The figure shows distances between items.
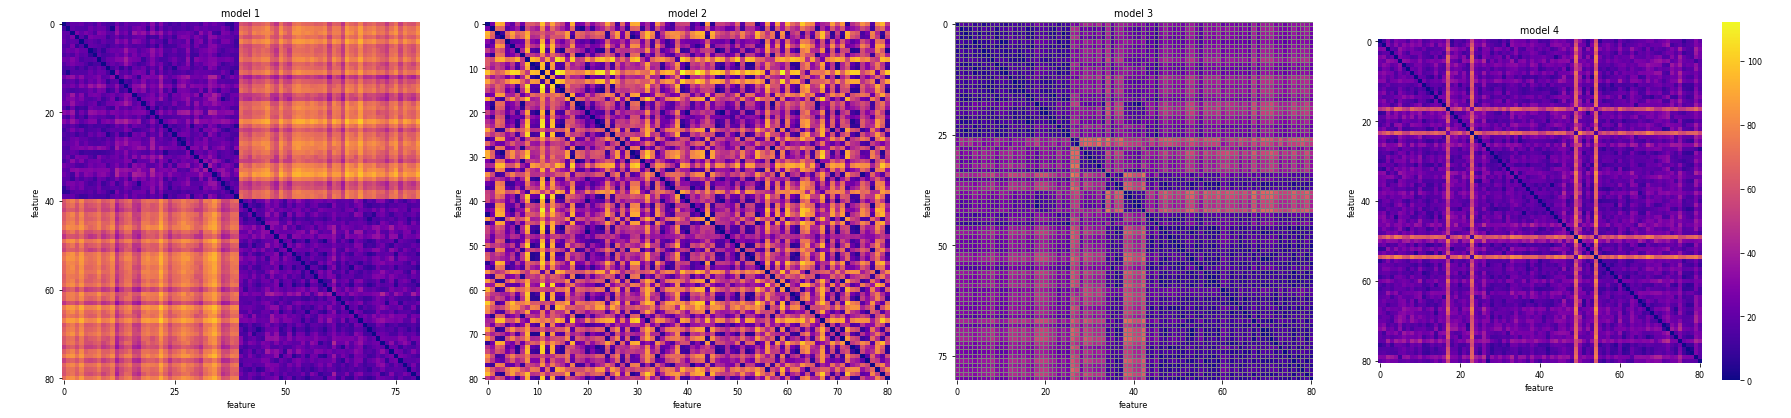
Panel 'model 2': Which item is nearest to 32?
67
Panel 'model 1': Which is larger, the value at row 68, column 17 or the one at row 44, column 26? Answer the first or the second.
the second
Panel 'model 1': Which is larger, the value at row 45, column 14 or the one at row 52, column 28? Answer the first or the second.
the second
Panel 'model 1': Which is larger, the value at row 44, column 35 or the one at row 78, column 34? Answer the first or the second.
the second
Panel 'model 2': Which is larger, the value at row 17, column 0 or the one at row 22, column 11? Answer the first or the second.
the second
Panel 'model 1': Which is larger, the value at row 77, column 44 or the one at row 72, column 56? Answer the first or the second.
the second
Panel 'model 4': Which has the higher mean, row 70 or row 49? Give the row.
49
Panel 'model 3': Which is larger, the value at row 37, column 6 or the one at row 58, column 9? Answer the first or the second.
the first
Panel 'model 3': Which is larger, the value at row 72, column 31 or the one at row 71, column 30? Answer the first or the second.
the second
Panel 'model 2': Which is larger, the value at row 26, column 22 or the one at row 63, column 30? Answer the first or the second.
the first
